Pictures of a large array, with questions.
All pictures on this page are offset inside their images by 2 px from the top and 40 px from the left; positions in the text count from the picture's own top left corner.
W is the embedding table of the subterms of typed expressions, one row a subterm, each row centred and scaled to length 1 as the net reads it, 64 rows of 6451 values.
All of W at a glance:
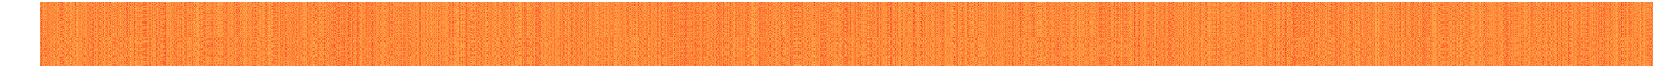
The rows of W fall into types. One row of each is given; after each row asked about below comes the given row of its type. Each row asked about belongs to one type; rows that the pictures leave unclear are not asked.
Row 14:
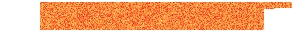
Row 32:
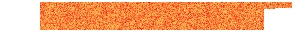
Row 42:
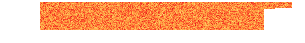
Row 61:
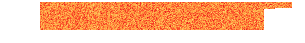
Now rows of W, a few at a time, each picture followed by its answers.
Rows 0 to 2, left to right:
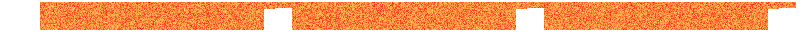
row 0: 32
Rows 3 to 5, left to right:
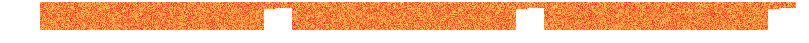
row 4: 61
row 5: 32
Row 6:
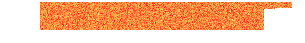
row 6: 61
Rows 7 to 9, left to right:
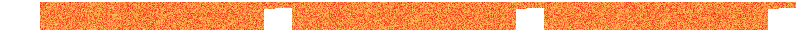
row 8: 14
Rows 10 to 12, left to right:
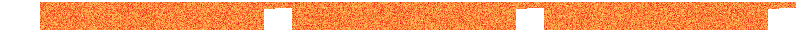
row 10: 42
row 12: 61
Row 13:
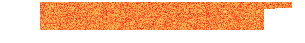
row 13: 32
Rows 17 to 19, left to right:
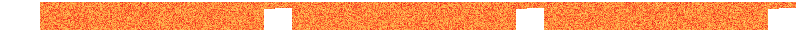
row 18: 32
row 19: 42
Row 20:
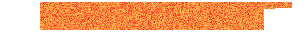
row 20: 42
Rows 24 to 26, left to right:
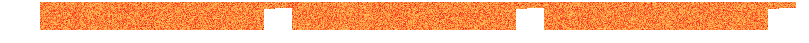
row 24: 61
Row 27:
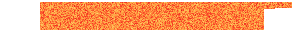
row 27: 32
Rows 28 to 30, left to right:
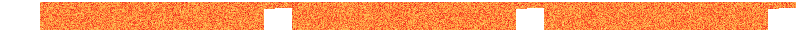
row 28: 42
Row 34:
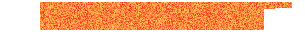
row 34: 32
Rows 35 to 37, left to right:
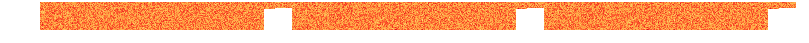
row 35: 61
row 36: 14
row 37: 14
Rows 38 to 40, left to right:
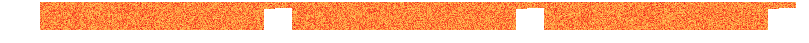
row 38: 61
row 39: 61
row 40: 14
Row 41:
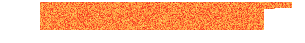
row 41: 14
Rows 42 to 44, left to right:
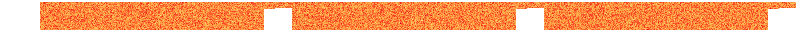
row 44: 14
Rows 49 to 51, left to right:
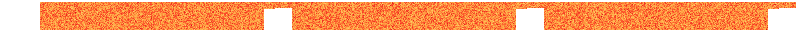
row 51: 61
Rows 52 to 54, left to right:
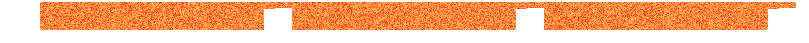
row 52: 42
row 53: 14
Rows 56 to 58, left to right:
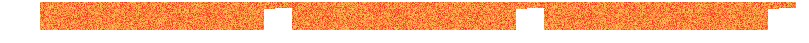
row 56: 32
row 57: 42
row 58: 32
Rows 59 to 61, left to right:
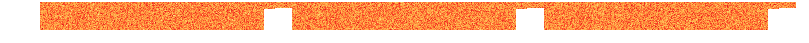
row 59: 61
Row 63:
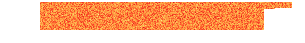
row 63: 14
